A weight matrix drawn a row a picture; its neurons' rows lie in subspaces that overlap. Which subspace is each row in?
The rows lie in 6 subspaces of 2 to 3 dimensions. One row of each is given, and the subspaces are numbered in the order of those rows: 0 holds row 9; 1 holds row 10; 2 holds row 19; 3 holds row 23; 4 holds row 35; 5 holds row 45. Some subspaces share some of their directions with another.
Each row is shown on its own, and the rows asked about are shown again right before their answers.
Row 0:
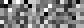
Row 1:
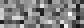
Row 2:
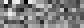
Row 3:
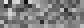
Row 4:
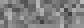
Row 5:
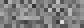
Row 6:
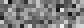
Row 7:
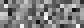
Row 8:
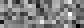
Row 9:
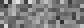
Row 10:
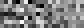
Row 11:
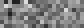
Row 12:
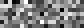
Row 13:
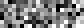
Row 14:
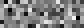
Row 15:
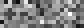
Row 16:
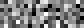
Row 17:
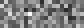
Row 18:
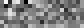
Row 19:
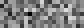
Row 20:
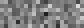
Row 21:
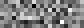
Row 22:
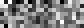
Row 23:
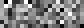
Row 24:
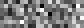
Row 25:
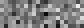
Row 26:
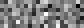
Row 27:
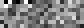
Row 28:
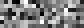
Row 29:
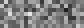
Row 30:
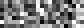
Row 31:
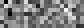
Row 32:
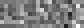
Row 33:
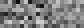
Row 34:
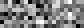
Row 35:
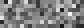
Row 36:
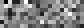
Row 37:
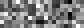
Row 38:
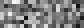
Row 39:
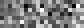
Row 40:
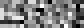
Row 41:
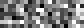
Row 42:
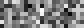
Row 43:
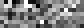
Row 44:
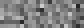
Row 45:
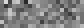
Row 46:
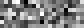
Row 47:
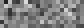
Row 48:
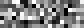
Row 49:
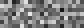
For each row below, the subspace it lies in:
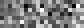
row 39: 5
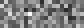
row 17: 2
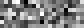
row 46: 3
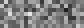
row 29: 2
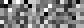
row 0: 0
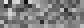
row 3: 5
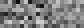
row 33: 1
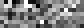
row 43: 5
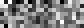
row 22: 0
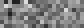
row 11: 4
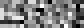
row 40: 5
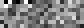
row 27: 0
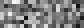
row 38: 4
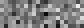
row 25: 0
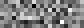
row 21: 3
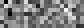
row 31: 2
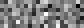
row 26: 0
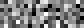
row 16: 0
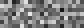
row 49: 2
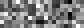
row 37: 1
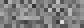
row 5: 3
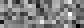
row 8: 1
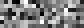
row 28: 3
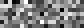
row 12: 2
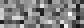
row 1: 5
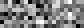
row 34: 1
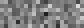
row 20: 0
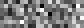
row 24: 5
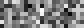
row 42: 4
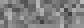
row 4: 0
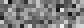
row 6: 4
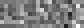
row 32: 1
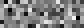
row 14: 5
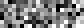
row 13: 4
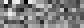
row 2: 5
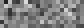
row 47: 2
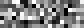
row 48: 3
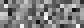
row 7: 1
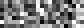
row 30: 1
